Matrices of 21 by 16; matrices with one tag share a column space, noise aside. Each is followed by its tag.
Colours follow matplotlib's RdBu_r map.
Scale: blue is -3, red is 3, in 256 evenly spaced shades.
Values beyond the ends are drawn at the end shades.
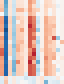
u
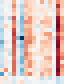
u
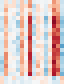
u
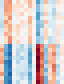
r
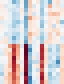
r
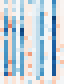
u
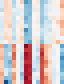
r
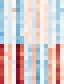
r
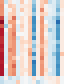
u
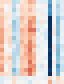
u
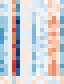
u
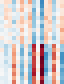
r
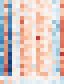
u
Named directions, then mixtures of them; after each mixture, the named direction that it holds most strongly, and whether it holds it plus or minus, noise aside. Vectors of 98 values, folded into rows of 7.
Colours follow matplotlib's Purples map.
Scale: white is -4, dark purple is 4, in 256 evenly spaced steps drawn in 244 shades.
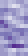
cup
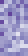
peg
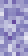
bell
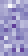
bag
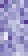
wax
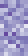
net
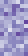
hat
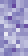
net, minus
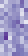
wax, minus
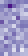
bag, minus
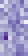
wax, minus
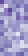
peg, plus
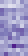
cup, plus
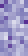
wax, plus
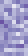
hat, minus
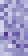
peg, minus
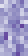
wax, minus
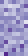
hat, minus
